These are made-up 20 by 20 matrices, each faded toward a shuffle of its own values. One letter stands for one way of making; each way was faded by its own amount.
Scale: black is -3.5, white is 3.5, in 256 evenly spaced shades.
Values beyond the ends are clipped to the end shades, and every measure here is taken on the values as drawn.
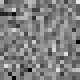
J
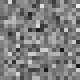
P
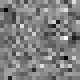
P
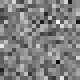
P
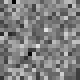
J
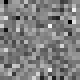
P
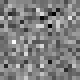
P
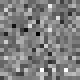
J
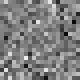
P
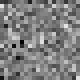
J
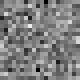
J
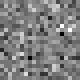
P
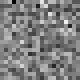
P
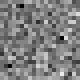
J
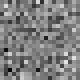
P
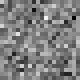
J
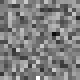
J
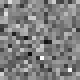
P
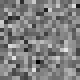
J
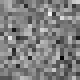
J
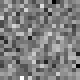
J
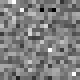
J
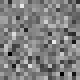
P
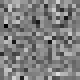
P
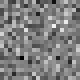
J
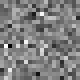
J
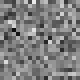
P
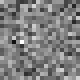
P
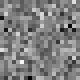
P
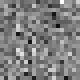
P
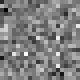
P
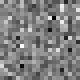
P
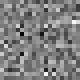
P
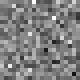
J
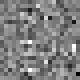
P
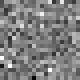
J
